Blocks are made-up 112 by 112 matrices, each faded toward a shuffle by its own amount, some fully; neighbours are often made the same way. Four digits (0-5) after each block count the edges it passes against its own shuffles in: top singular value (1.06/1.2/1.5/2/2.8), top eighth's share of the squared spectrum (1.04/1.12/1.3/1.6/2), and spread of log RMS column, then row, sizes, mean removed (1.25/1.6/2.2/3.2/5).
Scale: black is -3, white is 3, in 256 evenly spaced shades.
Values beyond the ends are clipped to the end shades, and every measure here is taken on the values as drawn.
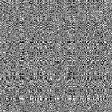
5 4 3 3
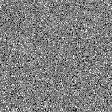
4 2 1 1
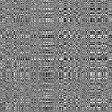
5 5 4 4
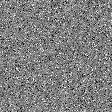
0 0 0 0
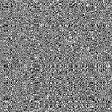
5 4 3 3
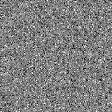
4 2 1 1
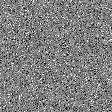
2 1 0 0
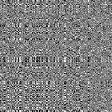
5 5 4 4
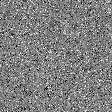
0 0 0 0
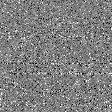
1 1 0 2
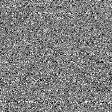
1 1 0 3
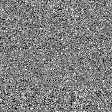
1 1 0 3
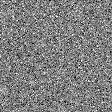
0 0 0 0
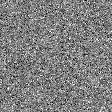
0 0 0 0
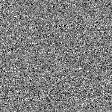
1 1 0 3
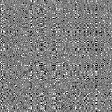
5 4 3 3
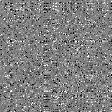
4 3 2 2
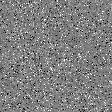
2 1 0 0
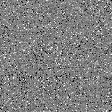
3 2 0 0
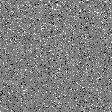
3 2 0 0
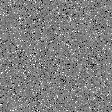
3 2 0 1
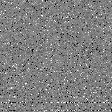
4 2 1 1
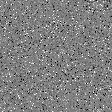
2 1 0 0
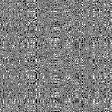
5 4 3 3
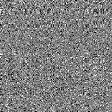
4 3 2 2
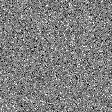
2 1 0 0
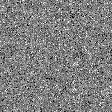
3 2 0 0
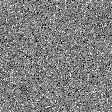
0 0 0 0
